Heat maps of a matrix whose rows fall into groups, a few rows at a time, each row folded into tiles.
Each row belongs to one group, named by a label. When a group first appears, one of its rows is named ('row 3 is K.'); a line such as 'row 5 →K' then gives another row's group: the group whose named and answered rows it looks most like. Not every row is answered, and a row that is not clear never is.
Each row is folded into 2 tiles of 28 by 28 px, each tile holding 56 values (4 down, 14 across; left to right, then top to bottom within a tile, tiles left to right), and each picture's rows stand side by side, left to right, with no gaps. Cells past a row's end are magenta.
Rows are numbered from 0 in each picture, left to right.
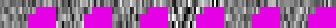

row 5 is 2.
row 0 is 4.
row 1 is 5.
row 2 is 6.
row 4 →4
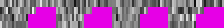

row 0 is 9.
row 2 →2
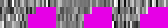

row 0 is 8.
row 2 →5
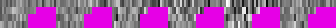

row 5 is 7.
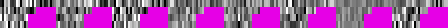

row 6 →2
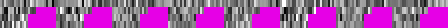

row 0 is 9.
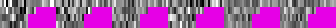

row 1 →9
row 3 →4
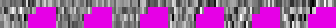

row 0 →4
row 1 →9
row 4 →2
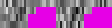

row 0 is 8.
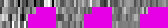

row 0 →4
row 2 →7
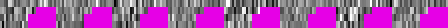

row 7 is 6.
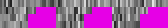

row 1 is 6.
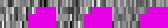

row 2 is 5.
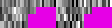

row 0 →7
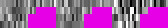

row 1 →8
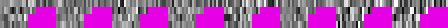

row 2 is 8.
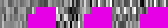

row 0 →2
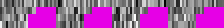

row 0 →5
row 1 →6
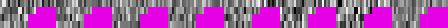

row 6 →6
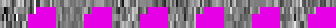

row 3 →5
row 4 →8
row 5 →7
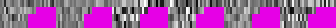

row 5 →8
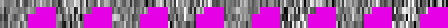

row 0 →9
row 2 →4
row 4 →7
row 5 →9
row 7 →7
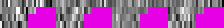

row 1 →2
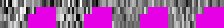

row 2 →9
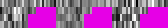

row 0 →7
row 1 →8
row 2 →9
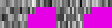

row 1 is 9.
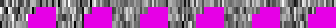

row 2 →7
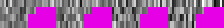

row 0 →8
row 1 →9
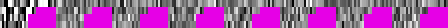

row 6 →5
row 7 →9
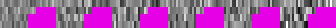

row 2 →2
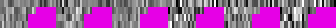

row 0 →2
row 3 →8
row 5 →7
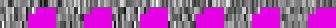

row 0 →2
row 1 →6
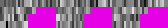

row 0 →5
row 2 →4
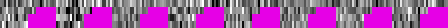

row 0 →5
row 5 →9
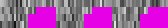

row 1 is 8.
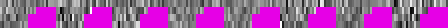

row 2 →5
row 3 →4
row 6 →8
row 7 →6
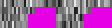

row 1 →6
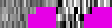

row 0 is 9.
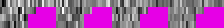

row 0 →6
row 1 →8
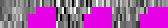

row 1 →9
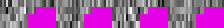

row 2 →5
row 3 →7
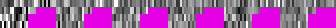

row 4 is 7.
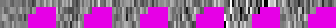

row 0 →4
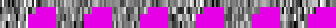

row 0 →5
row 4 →9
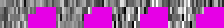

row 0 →9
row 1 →2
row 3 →7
